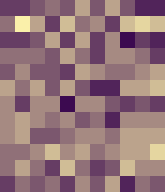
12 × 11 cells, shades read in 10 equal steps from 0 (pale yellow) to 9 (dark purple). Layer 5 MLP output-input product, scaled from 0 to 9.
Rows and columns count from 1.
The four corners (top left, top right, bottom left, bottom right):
7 8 7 6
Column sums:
62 54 58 62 59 51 67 63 56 53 55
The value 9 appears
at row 3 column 9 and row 7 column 5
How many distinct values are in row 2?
7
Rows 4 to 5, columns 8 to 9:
4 4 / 5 5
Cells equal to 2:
7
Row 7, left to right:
4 7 4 4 9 4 4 6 7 6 7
